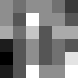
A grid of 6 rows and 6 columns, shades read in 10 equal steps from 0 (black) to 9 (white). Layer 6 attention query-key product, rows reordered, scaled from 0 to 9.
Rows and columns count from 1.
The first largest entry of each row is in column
1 3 3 3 6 3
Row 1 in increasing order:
2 4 4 5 5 5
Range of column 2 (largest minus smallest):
1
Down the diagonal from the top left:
5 3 7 3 4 9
